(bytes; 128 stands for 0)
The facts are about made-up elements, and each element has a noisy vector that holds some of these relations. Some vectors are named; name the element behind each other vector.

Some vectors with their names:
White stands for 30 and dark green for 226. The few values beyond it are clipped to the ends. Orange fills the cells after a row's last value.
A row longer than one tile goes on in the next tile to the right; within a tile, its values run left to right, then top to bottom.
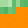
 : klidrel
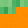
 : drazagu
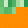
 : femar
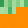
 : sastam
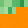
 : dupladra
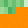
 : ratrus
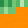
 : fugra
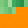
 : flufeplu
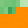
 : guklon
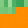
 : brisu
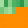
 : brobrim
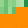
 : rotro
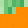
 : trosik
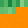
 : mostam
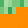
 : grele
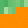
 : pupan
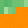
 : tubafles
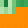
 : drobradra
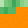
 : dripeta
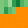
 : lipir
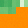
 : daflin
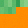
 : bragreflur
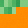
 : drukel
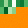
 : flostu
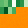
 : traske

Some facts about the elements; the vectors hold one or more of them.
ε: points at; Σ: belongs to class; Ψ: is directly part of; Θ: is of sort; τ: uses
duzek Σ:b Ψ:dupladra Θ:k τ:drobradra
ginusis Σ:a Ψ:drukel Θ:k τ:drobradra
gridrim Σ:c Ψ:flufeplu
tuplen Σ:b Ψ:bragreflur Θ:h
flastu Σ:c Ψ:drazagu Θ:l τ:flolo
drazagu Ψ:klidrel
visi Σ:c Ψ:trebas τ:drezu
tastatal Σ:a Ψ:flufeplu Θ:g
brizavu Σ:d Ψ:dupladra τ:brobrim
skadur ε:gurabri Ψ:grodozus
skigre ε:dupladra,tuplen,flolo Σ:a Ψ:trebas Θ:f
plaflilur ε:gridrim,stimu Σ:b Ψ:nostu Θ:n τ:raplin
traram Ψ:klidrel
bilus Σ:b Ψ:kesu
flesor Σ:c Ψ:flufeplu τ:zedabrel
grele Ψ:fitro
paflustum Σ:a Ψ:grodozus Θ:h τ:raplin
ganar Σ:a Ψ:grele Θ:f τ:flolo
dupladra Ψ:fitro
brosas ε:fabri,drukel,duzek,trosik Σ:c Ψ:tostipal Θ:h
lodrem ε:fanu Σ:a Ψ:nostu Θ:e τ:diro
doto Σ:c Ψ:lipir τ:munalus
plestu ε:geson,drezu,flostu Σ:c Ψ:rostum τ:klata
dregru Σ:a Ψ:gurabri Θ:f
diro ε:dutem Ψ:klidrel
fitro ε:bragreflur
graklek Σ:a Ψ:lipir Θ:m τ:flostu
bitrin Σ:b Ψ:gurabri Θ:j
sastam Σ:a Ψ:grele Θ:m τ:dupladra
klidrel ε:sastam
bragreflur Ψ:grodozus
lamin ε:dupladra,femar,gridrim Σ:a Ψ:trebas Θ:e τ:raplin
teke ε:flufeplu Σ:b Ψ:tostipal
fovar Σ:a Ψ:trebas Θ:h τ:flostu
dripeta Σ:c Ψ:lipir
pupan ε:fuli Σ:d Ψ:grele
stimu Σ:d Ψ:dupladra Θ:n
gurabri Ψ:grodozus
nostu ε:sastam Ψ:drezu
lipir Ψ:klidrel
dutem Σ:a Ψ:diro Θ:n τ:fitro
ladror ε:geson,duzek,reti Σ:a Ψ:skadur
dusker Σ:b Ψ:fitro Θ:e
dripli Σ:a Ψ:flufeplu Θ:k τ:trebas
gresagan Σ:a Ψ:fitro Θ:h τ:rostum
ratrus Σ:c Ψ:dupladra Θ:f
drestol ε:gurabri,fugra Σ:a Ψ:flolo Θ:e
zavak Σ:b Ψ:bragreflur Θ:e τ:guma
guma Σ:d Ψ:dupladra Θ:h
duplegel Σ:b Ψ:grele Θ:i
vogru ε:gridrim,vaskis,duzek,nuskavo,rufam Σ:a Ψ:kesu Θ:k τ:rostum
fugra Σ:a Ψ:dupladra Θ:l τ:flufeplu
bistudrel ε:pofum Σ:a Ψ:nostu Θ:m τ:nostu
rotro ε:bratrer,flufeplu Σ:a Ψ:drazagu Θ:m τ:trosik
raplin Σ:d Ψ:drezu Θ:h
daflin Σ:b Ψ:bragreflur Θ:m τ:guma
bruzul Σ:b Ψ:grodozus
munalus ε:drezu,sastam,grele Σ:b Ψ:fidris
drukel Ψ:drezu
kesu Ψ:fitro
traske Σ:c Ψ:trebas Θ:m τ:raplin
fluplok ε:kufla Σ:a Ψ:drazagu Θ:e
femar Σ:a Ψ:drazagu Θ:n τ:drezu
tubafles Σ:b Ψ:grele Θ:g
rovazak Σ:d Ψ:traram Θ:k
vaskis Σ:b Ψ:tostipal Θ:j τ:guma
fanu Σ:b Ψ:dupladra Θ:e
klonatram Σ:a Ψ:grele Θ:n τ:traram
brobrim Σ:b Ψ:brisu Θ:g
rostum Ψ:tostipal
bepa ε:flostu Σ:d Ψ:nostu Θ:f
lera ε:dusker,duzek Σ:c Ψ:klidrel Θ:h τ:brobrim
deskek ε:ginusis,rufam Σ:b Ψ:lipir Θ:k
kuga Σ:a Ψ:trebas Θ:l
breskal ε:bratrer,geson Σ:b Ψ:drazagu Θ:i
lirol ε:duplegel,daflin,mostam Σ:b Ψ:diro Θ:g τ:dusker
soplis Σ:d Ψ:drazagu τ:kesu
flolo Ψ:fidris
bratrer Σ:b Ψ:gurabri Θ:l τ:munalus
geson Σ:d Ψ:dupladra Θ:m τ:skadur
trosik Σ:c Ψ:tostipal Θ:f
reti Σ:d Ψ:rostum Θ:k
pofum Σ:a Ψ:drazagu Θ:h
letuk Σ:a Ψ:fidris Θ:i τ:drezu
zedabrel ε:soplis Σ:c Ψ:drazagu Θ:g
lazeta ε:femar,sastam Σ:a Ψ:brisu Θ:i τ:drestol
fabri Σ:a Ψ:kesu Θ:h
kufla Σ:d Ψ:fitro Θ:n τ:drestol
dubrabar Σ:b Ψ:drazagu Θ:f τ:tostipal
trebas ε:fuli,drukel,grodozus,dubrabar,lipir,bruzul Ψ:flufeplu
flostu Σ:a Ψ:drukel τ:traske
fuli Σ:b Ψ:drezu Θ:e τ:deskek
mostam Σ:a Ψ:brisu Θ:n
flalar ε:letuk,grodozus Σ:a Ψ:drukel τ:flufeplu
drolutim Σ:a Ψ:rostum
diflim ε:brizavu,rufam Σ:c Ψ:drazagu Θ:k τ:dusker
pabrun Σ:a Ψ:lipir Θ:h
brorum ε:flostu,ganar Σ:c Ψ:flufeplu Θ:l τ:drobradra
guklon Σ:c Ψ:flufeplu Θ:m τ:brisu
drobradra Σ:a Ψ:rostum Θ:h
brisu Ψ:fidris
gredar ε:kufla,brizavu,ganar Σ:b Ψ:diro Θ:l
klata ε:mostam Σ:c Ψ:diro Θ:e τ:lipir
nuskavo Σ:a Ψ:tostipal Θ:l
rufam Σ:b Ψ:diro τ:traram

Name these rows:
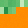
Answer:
dubrabar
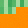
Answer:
stimu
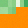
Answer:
lazeta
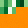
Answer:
raplin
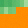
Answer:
fanu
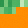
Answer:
fuli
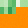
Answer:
brorum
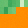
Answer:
soplis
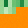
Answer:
guma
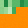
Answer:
drestol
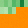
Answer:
dusker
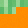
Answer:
reti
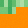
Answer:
bratrer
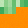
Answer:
gredar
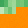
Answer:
fabri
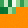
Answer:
plaflilur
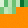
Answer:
munalus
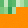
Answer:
vaskis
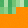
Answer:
ginusis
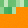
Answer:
rufam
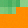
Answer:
bruzul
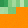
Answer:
gresagan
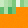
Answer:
plestu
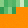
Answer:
lirol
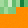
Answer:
nostu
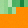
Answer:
drezu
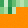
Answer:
duzek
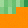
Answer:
fluplok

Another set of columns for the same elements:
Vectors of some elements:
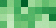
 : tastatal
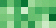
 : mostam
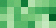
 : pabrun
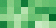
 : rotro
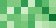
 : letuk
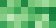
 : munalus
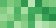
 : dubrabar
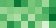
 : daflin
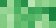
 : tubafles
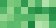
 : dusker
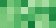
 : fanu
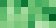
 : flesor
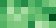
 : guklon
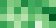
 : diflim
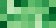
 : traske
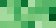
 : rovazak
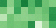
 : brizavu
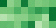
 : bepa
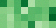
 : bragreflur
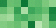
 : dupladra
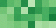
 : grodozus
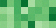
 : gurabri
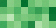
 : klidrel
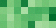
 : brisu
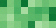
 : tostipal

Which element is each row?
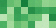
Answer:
nuskavo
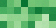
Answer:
ladror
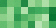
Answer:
tuplen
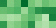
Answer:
skigre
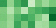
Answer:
duplegel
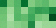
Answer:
dripeta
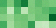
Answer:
dutem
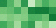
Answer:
trebas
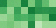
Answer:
trosik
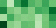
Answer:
lamin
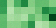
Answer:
klata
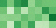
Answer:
fugra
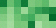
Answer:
ratrus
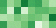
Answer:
femar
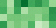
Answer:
flostu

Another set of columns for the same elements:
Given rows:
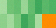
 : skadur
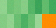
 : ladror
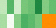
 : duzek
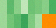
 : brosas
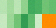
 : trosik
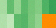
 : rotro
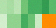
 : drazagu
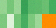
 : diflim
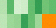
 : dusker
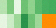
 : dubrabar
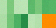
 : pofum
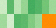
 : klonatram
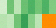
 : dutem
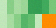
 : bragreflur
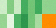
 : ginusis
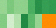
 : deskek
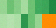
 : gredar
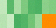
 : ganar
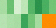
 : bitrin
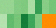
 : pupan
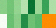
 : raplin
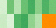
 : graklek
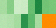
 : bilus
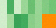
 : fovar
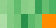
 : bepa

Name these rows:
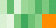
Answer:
daflin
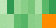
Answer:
lera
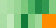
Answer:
rovazak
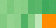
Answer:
zedabrel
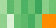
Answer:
vogru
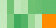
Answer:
drobradra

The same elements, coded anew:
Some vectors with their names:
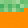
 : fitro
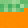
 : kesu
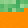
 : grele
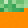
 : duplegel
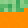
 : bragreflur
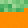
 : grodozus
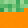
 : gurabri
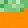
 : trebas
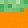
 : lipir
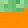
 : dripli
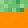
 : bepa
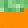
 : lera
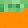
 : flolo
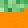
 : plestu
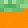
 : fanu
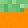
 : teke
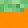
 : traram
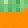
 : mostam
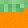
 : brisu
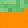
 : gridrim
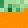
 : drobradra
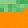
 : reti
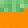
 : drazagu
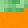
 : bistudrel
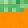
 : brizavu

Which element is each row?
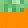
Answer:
deskek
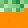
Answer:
traske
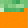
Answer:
rotro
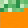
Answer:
zavak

